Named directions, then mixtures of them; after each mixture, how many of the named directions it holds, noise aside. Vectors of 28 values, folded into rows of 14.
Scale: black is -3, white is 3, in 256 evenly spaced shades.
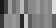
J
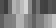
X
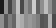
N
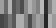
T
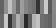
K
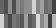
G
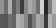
one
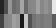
one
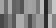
one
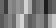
two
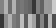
one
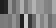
two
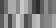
two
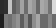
three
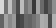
one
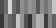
three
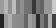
one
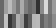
one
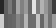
two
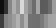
two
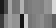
one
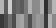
one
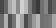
two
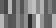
two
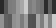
two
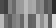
two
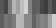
one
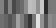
two
